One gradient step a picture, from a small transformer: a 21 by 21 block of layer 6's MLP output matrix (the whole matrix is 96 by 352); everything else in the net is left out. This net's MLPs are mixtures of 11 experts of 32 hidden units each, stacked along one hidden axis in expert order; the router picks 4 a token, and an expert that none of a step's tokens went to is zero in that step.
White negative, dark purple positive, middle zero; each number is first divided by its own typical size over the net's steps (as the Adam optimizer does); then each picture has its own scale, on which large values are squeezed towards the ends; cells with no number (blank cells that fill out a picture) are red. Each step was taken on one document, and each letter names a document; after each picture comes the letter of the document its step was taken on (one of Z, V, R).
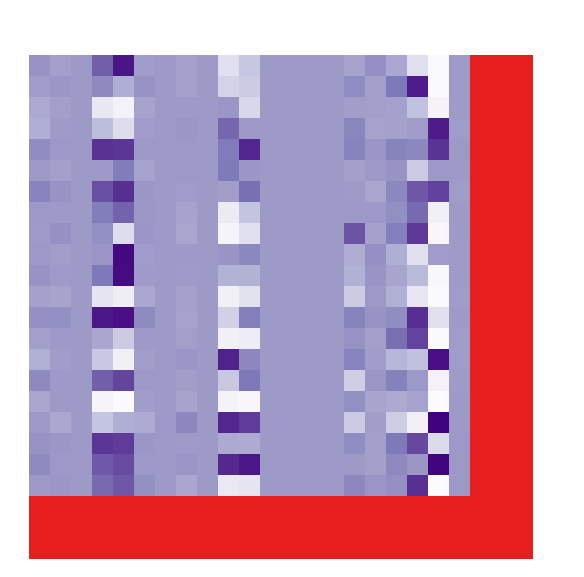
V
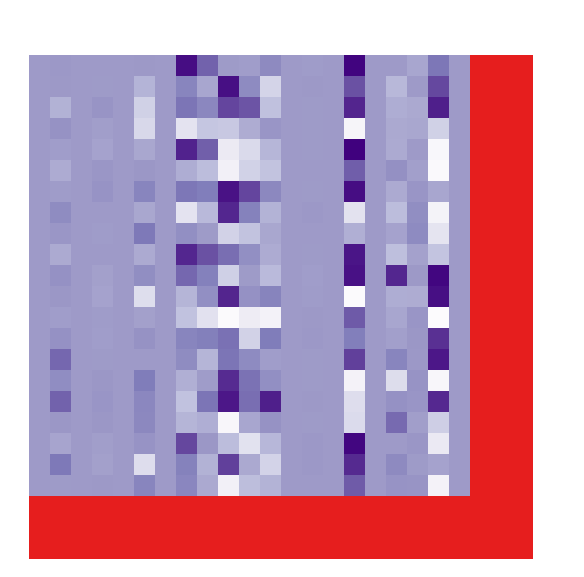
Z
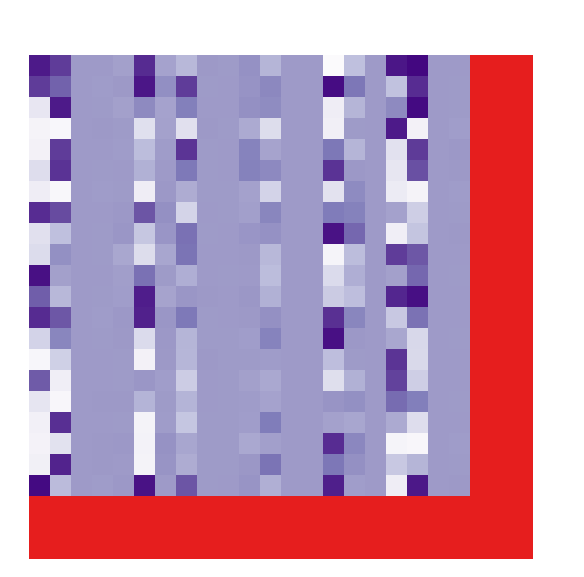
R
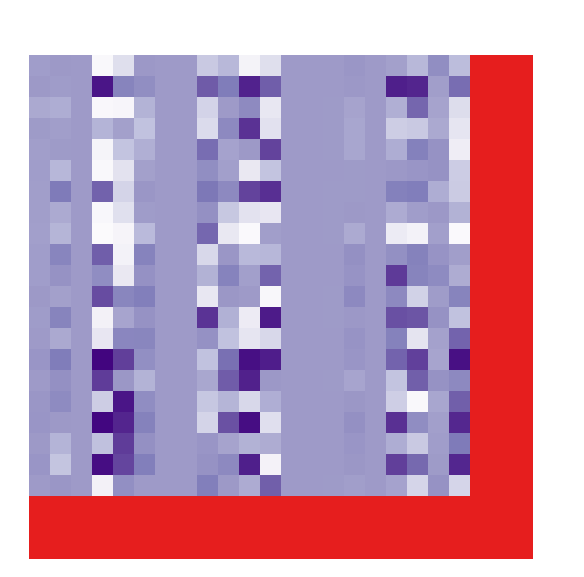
V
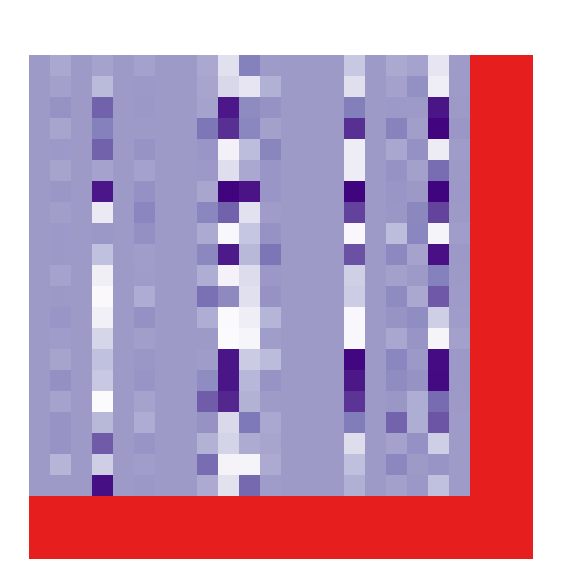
Z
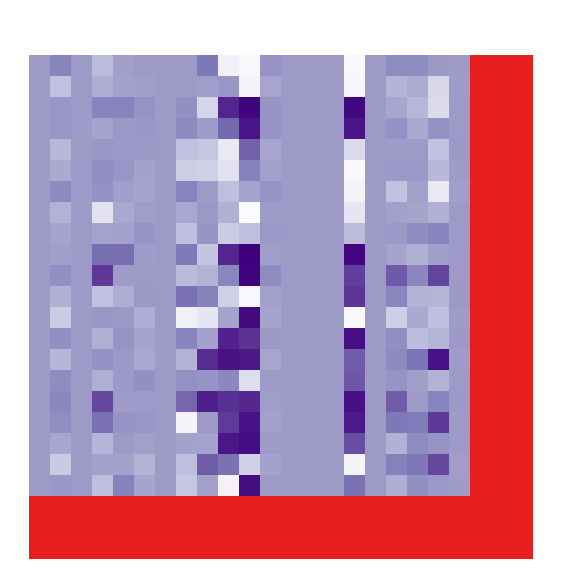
Z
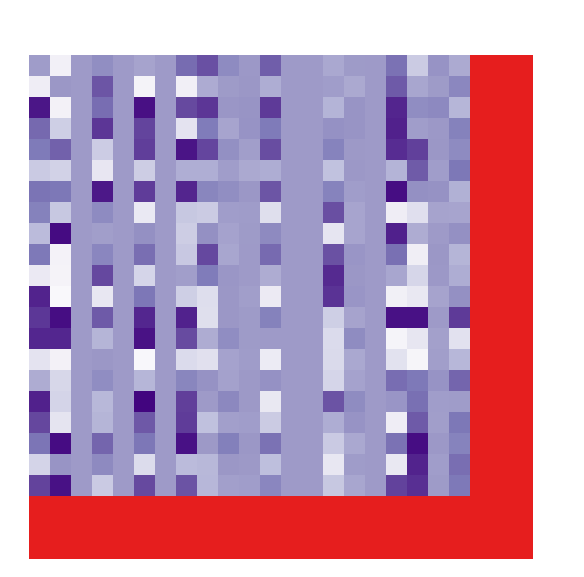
R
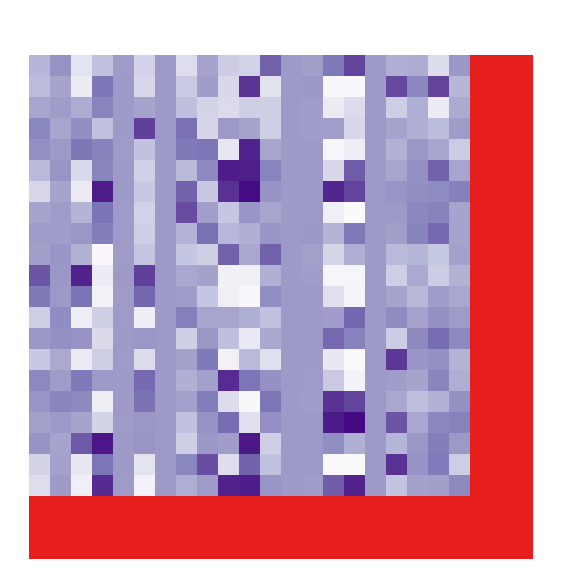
Z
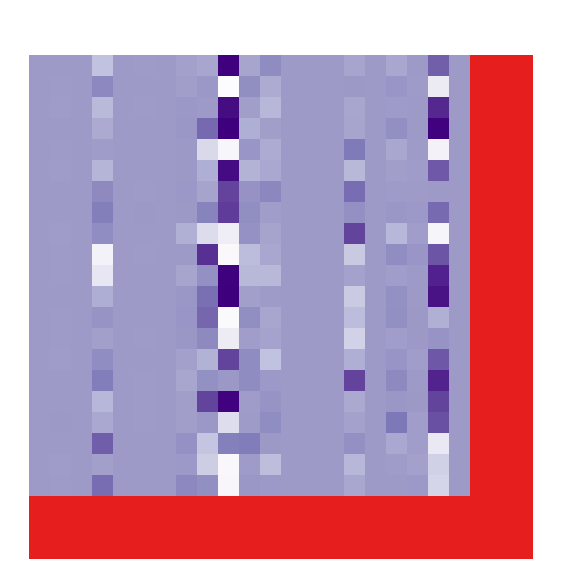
Z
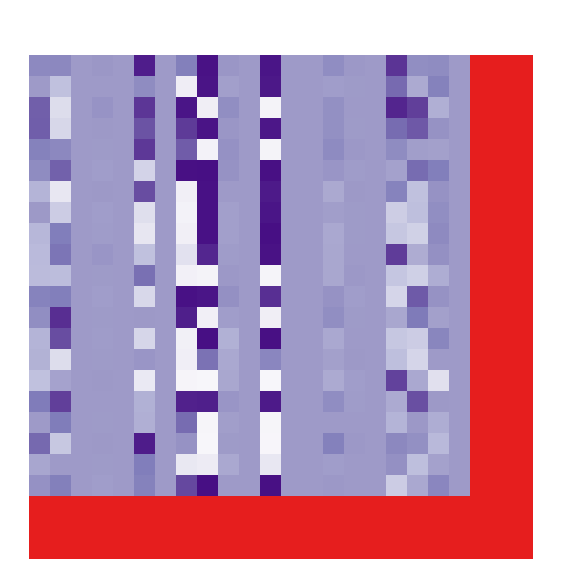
R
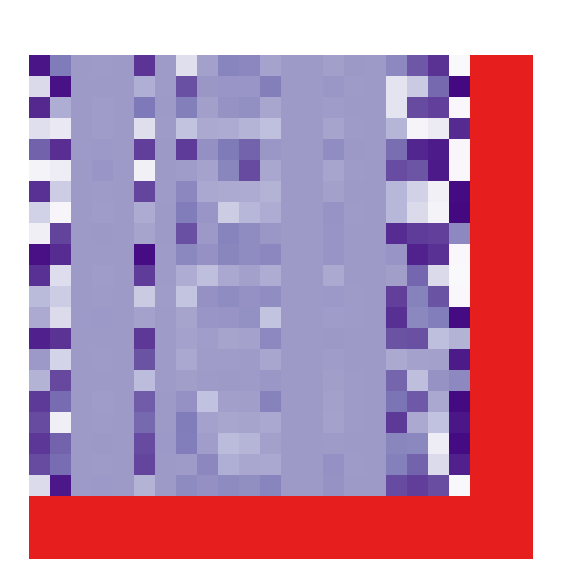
R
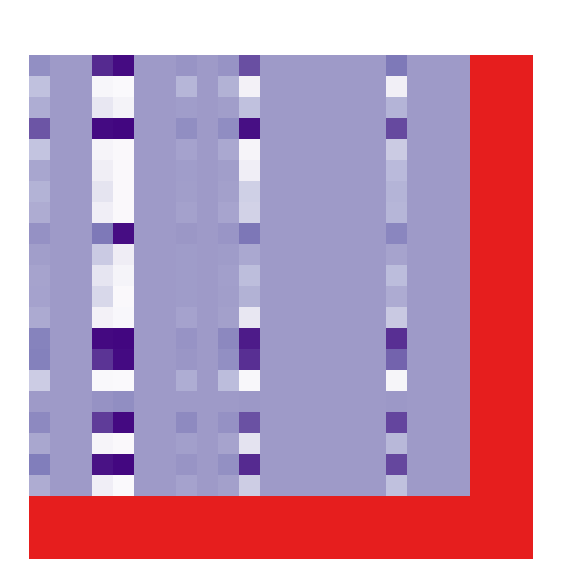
V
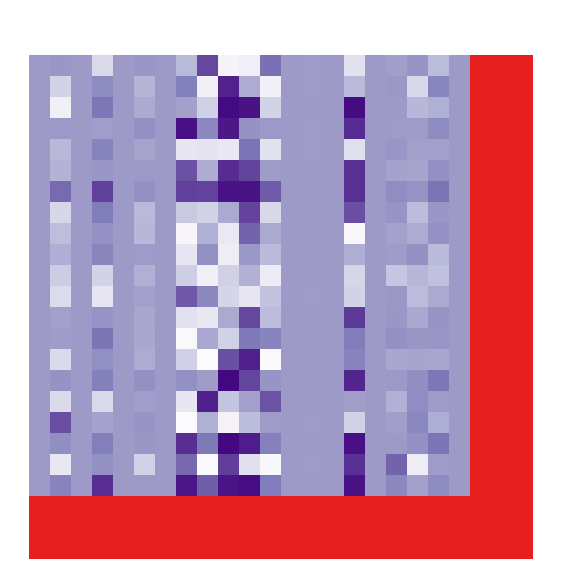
Z
